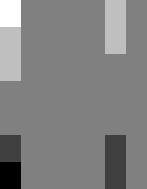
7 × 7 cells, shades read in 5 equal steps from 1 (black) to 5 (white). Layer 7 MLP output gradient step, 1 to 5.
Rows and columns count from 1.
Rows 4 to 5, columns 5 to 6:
3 3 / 3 3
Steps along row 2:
down same same same up down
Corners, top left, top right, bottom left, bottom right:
5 3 1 3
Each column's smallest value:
1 3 3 3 3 2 3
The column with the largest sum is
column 1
